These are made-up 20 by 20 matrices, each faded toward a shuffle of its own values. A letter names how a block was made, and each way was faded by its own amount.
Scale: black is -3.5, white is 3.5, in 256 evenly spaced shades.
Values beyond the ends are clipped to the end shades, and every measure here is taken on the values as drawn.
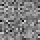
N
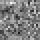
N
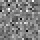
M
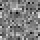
N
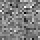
N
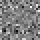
N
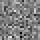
N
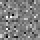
M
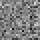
N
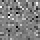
M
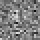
N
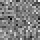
N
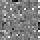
M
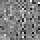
M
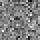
N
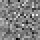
M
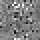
M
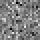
M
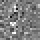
M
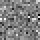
N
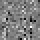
M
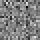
N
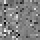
M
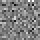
N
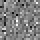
M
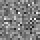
N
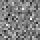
N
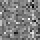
M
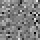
M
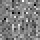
M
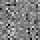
M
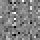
M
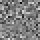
N
